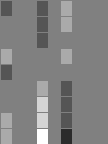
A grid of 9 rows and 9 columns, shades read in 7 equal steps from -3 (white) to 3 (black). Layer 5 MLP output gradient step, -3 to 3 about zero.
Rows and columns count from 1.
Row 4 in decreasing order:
0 0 0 0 0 0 0 -1 -1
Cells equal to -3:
1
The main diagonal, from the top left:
1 0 0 0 0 1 0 0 0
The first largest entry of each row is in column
1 4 4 2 1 6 6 6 6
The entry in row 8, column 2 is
0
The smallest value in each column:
-1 0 0 -3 0 -1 0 0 0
